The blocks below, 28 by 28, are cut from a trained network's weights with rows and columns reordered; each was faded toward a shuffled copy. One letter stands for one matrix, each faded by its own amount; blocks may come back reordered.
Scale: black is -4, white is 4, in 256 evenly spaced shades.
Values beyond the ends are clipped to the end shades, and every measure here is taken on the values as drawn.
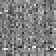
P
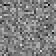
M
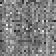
P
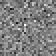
M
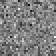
M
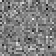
M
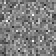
M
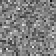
M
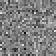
M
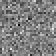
M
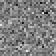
M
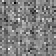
P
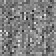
P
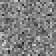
M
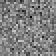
M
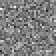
M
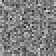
M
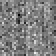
P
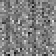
P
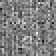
P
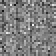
P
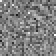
M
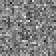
M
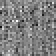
P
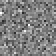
M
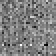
P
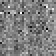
P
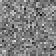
M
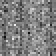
P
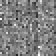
P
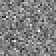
M
